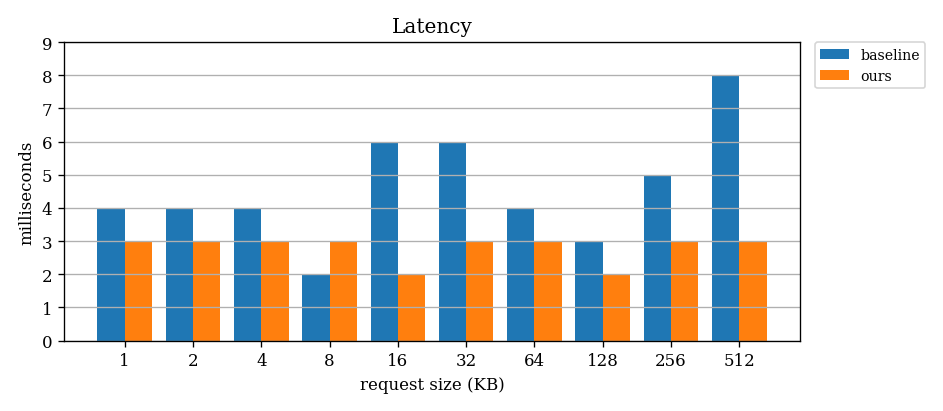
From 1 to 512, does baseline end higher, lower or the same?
higher
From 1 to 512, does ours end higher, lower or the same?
the same
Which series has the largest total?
baseline
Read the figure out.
Title: Latency
x-axis: request size (KB), ticks 1 2 4 8 16 32 64 128 256 512
y-axis: milliseconds, ticks 0 1 2 3 4 5 6 7 8 9
Legend: baseline, ours
Values:
baseline: 4 4 4 2 6 6 4 3 5 8
ours: 3 3 3 3 2 3 3 2 3 3
